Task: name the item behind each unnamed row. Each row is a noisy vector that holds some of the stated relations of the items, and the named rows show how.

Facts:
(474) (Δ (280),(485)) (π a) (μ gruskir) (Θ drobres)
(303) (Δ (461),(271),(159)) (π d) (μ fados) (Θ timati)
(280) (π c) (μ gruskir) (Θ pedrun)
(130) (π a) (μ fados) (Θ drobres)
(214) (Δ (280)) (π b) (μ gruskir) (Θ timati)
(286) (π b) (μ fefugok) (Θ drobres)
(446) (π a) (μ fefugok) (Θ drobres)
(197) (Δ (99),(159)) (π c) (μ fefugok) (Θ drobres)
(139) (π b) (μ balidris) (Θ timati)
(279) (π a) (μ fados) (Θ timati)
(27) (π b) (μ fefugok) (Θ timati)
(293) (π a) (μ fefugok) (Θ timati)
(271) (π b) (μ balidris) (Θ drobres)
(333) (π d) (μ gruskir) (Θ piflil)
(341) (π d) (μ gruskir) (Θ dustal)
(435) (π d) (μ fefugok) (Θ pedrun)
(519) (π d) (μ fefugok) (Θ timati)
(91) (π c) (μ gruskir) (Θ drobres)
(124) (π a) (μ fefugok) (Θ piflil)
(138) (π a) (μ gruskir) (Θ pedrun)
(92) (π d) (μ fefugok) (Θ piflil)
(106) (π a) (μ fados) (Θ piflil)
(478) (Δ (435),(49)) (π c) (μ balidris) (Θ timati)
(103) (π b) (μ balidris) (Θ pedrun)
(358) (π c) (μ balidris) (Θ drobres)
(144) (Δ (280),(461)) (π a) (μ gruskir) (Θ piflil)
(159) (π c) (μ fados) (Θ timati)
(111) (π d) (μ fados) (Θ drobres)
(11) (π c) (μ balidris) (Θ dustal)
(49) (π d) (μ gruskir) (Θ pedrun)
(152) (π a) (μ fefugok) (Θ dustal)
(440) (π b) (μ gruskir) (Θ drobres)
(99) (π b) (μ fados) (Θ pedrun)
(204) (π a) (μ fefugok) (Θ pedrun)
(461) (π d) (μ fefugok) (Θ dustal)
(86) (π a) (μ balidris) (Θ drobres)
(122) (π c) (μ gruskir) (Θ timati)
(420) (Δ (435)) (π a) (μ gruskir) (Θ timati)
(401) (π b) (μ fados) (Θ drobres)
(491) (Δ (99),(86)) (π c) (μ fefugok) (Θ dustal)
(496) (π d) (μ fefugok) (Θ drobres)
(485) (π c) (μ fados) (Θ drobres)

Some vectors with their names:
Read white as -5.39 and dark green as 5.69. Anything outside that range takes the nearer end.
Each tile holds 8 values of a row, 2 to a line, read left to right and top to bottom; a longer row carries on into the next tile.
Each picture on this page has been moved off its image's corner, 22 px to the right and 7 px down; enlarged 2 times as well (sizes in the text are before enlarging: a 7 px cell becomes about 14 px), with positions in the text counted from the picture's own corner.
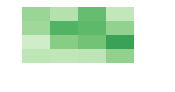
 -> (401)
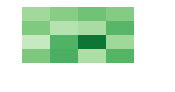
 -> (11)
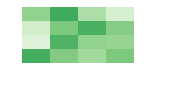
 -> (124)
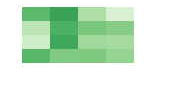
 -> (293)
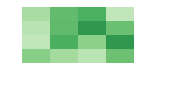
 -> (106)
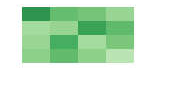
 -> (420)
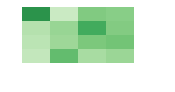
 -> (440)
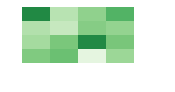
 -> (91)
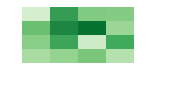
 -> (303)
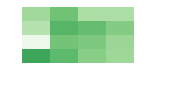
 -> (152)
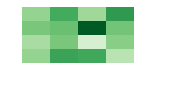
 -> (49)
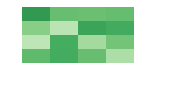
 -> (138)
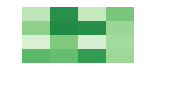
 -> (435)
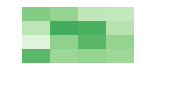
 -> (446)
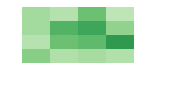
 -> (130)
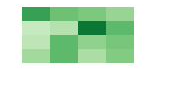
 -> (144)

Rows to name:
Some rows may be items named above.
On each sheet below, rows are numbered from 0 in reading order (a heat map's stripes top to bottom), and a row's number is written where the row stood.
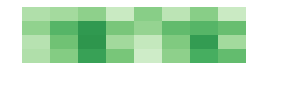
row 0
(86)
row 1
(271)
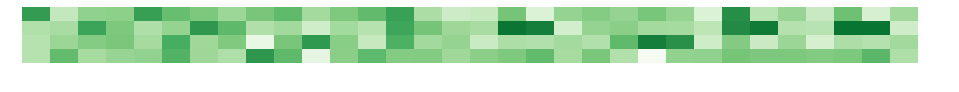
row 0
(440)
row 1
(420)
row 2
(491)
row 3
(293)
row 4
(496)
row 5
(485)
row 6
(92)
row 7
(496)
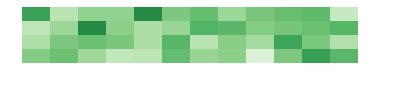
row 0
(474)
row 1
(214)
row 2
(139)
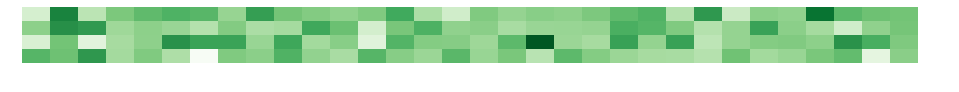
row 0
(435)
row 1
(159)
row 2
(420)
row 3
(124)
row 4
(358)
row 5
(279)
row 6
(440)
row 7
(122)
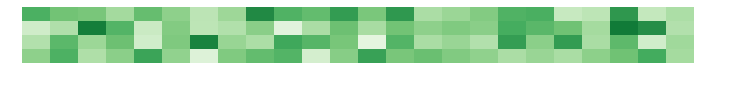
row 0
(144)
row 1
(197)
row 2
(280)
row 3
(204)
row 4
(279)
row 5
(519)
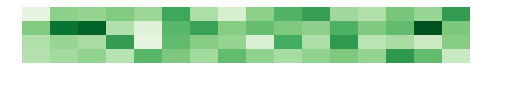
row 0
(111)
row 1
(124)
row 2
(99)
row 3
(341)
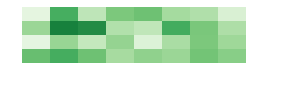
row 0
(461)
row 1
(286)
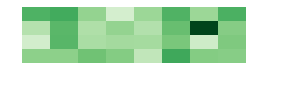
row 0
(27)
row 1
(333)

